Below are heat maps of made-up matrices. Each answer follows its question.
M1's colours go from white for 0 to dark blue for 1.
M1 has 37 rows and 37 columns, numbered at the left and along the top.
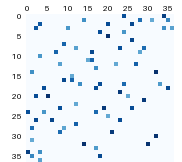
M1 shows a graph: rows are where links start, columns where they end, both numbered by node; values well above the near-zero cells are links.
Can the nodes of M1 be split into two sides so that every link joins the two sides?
yes
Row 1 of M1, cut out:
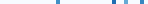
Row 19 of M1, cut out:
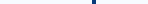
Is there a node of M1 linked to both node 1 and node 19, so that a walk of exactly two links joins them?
no
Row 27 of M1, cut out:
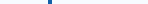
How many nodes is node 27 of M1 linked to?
1
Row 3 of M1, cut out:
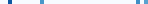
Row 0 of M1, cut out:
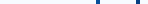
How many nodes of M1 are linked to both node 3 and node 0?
1
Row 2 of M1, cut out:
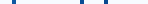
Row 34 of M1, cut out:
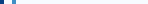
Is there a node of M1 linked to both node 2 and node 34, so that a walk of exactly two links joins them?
yes
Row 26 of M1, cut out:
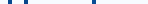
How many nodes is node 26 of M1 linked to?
3
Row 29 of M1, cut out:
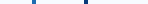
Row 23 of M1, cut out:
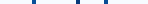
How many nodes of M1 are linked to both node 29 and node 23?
1
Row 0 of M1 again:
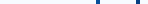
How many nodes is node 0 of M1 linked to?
2
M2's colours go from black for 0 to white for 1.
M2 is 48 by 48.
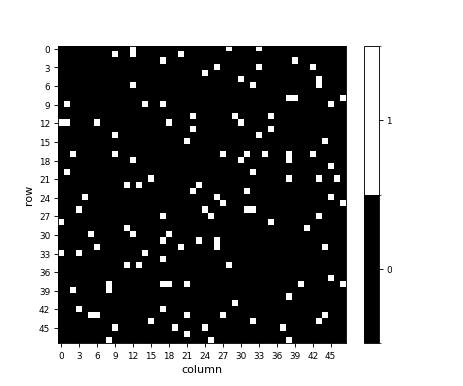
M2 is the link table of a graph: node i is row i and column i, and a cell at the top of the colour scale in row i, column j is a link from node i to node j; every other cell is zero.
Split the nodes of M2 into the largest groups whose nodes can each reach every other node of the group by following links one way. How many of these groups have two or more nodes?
1
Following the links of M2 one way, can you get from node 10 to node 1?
no
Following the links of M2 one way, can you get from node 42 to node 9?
yes
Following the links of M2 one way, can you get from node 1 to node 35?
yes
